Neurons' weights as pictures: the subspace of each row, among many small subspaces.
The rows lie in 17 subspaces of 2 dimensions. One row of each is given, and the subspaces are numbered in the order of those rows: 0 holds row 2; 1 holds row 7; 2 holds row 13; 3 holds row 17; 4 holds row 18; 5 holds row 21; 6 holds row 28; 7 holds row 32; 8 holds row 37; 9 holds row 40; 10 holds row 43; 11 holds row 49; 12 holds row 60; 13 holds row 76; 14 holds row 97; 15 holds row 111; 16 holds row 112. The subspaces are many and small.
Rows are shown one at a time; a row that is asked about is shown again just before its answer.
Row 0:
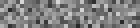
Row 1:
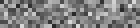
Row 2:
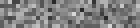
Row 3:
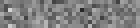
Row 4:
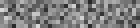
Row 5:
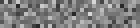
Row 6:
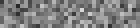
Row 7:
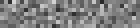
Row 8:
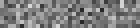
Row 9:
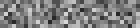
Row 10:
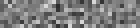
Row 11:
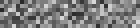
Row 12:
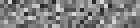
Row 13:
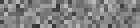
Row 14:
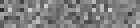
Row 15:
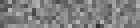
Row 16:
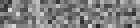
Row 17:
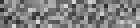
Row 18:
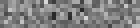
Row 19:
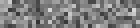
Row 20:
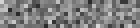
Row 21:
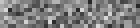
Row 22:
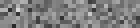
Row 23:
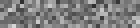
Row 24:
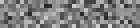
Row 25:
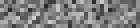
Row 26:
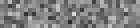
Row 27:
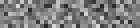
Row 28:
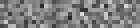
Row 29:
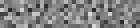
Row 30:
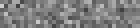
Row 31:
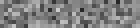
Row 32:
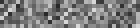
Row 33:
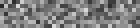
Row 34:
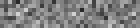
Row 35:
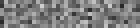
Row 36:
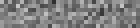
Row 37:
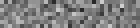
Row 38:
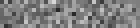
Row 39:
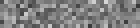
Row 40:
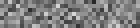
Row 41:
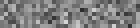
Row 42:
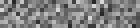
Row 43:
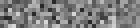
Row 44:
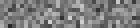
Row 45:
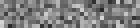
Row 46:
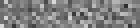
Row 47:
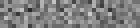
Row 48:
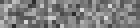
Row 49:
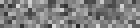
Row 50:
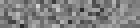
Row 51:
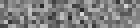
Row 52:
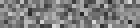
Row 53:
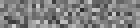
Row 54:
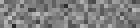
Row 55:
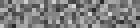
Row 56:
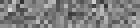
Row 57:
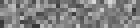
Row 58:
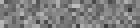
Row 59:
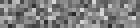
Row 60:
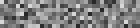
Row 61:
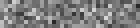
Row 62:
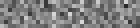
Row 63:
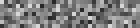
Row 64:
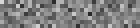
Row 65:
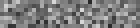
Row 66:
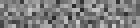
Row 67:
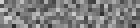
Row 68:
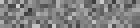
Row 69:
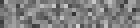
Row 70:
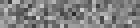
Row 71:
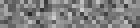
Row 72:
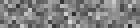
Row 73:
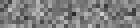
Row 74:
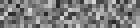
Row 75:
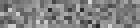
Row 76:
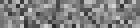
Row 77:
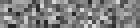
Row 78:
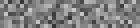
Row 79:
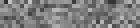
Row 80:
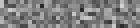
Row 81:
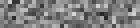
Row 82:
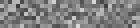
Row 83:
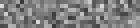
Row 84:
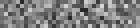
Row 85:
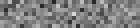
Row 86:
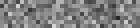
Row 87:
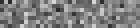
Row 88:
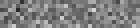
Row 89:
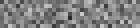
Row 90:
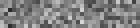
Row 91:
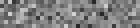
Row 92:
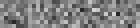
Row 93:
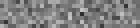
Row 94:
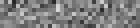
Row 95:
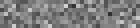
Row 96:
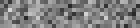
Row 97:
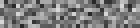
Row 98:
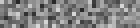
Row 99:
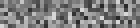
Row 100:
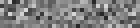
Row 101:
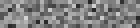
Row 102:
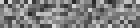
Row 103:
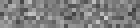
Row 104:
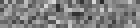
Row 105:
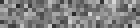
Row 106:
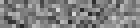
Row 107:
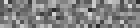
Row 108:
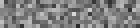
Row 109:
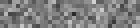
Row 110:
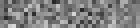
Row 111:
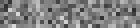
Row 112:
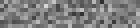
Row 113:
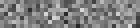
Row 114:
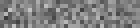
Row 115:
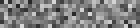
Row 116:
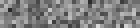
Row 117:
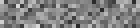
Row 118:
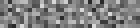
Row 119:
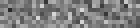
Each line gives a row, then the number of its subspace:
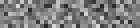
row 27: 13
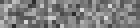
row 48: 15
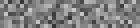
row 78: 13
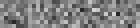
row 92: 7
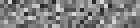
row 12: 1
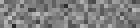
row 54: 3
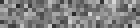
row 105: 11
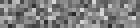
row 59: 0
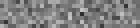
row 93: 6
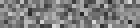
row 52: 6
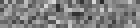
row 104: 16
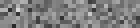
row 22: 8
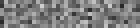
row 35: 14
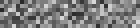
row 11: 8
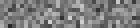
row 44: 12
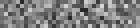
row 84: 13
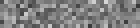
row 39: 12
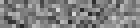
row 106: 7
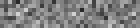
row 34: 0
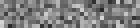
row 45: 12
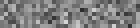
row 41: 7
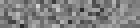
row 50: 7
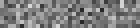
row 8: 12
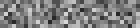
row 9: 7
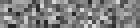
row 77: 10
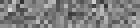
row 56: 1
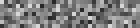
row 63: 2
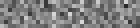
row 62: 4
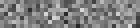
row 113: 7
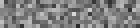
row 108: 14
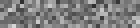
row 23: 1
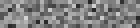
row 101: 1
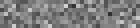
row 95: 3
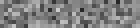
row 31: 9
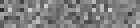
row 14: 16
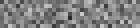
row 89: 6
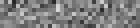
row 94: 1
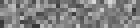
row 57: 14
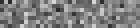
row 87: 8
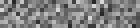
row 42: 8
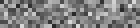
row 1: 11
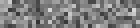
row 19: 15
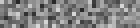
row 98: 9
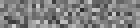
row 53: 7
